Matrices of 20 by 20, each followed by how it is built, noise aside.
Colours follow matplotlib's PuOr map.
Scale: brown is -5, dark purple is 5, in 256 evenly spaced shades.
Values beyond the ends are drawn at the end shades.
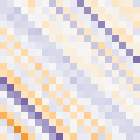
Toeplitz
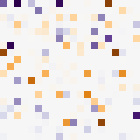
sparse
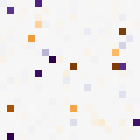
sparse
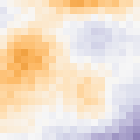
smooth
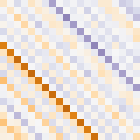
Toeplitz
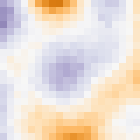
smooth
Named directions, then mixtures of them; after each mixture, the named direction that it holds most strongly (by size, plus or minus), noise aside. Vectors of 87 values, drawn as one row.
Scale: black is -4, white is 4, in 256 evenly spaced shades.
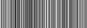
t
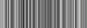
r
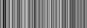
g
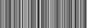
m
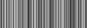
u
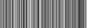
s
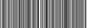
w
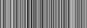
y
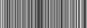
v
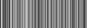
g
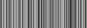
u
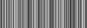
u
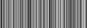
u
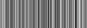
r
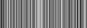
v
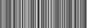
m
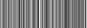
w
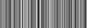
m
